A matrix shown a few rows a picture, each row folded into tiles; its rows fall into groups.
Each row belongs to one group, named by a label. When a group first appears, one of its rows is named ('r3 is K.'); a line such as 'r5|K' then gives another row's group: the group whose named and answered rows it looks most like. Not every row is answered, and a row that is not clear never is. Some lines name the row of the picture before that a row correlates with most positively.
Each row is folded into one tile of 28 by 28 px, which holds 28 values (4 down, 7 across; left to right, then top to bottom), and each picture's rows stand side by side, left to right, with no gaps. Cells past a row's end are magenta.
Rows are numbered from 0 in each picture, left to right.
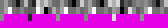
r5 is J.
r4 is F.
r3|J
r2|J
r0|J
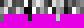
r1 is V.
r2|F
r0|V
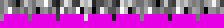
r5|J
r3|F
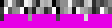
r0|V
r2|V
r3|F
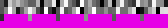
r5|V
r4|V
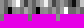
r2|J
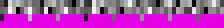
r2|J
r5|J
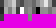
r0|V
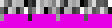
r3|V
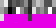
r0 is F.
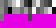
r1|V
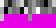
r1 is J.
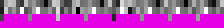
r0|V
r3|J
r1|J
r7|J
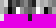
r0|F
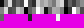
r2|F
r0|V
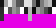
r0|V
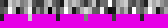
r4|V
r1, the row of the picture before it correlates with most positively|1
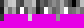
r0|V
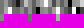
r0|J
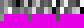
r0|J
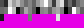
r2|F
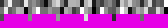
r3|F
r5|V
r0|V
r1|J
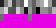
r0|V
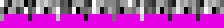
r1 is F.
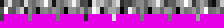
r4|F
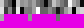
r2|V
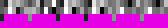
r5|J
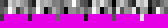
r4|V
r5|F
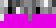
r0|F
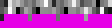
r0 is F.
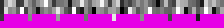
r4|F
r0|V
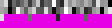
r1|V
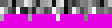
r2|F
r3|J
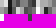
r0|F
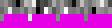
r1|F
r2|J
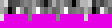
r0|F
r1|J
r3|F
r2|J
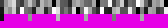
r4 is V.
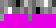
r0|J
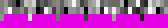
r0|J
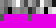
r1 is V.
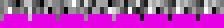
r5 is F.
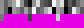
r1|V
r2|F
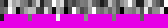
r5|V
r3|J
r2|F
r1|V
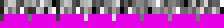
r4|F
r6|J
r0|V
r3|F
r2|V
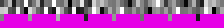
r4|J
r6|J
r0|V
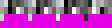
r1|F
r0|F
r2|F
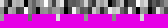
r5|F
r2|F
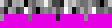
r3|J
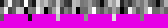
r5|J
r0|V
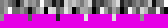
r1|V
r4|F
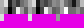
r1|F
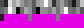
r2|J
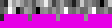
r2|J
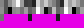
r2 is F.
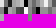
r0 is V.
